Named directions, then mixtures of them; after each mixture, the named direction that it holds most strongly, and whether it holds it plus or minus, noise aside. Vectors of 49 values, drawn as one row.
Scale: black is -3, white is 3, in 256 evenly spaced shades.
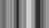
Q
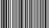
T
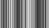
Q, plus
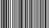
T, plus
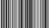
T, plus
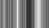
Q, minus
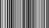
T, minus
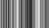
Q, minus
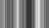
Q, minus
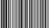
T, plus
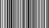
T, minus
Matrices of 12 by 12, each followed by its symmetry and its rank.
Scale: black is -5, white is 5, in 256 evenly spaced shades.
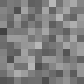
neither, full rank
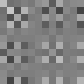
symmetric, rank two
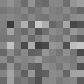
neither, rank two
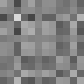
symmetric, rank two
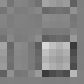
symmetric, rank one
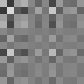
symmetric, rank one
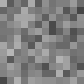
neither, full rank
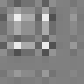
symmetric, rank one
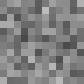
neither, full rank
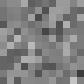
antisymmetric, full rank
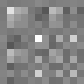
symmetric, rank two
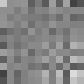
symmetric, rank two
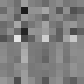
neither, rank two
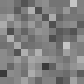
antisymmetric, full rank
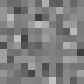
antisymmetric, full rank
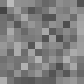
antisymmetric, full rank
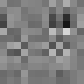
neither, rank two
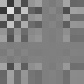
symmetric, rank one
